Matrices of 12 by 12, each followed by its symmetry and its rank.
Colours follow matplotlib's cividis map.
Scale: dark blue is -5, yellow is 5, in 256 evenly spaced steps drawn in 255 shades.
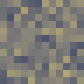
neither, full rank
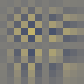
symmetric, rank one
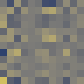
neither, rank two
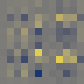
neither, rank two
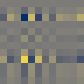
neither, rank one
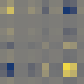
symmetric, rank one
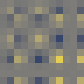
symmetric, rank one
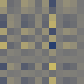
neither, rank one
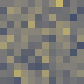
neither, full rank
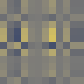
neither, rank one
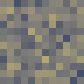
neither, full rank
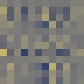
neither, rank two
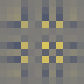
symmetric, rank one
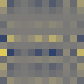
neither, rank one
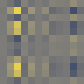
neither, rank one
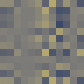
neither, rank two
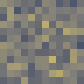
neither, full rank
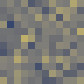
neither, full rank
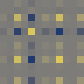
symmetric, rank one
